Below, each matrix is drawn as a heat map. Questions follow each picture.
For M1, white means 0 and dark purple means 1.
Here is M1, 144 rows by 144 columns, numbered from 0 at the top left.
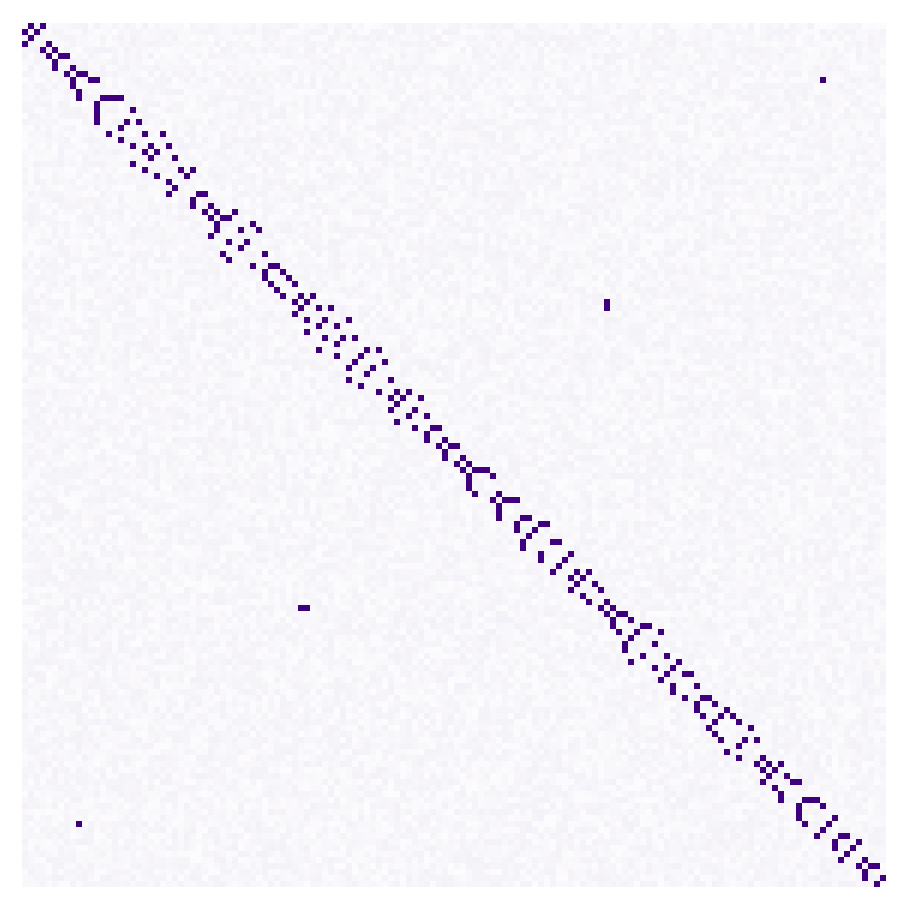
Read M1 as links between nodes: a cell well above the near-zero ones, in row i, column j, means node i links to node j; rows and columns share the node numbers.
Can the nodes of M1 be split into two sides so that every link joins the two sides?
no
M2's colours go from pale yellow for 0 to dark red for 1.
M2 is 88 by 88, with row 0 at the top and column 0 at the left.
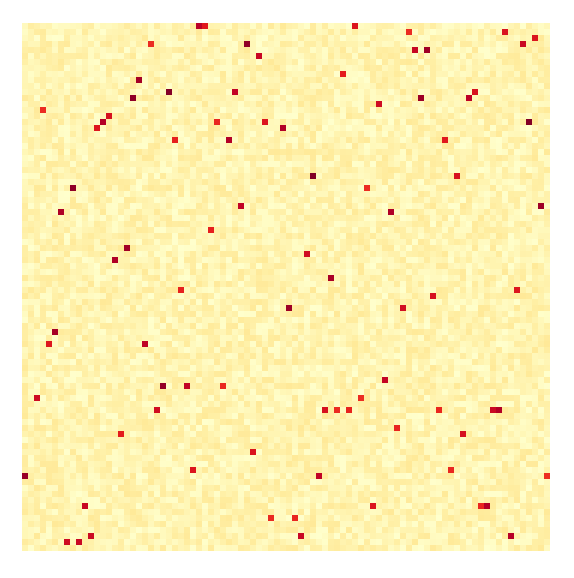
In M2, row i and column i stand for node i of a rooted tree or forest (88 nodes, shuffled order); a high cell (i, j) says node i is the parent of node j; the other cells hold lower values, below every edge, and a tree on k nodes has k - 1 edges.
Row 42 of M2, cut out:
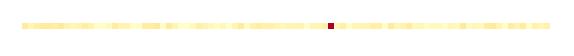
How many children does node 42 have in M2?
1
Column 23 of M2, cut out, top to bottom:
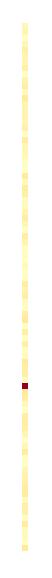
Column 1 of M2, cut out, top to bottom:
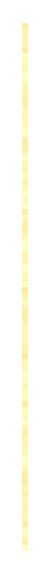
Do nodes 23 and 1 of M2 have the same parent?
no
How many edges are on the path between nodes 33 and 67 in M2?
6
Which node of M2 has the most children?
64
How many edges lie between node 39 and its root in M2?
3
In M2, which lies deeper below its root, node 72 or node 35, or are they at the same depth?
node 72
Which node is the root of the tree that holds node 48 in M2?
42
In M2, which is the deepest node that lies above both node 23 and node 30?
60
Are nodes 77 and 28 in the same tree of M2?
no
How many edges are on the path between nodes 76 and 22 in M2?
4
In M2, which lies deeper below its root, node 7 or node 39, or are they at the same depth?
node 7
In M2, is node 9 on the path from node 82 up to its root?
no
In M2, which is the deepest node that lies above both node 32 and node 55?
16
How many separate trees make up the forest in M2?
2
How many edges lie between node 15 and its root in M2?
4
